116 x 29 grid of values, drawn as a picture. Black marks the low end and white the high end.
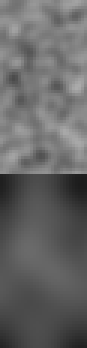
The table splits into 2 rows of 1 panel. Panel 1,1: middling, blotchy. Panel 2,1: low, smooth.
